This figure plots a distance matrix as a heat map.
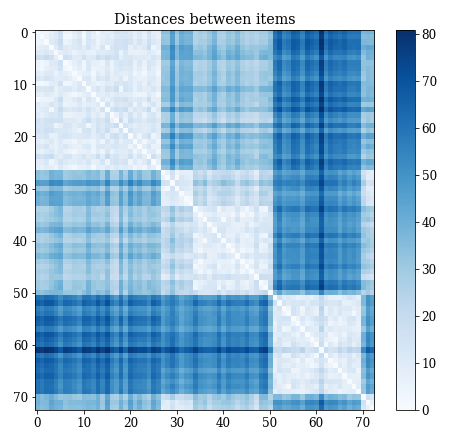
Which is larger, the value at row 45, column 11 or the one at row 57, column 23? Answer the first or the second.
the second
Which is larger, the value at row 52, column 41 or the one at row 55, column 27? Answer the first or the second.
the first
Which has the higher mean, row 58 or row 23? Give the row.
58
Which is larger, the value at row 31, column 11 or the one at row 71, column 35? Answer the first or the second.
the first
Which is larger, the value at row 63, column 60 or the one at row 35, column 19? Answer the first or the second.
the second
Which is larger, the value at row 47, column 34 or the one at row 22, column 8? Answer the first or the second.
the first
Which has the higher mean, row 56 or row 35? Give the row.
56
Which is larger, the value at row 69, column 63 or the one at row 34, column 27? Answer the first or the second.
the second
